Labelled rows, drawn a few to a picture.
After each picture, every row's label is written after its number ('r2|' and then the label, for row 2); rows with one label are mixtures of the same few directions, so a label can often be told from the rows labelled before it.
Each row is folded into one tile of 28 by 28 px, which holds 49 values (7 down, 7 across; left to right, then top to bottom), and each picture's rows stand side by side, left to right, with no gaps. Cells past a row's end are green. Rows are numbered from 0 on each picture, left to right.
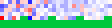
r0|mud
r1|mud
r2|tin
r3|mud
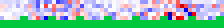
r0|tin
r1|tin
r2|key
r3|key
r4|key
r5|key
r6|key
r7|tin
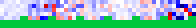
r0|mud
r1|tin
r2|mud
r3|tin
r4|key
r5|key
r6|key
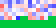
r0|tin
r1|mud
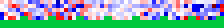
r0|key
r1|key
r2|mud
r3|tin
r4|mud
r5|key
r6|tin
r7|tin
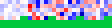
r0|mud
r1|tin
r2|key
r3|key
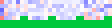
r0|mud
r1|key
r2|tin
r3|mud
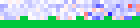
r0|tin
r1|mud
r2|mud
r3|key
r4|tin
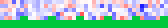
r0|key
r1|tin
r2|key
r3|tin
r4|key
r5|tin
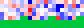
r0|key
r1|mud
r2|tin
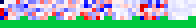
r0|mud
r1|key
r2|key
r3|mud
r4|key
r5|tin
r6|key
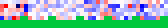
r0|tin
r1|mud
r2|mud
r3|key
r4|tin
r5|tin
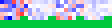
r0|key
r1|mud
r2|mud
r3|tin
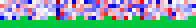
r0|mud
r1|mud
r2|mud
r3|key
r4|mud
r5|mud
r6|mud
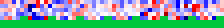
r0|key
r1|tin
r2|key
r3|tin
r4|tin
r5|key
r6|tin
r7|tin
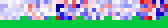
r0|tin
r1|tin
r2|tin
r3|mud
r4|key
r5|key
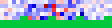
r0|key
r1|tin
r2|key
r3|mud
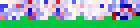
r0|tin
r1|mud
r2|mud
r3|tin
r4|key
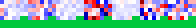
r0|mud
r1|key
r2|mud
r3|key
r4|tin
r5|mud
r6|mud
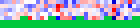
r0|key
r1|mud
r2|tin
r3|key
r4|mud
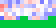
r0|tin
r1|key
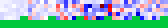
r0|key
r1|mud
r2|tin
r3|tin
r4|key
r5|mud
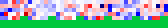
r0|key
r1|mud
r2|key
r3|tin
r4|key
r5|tin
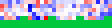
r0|tin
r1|tin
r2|tin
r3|key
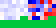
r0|key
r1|key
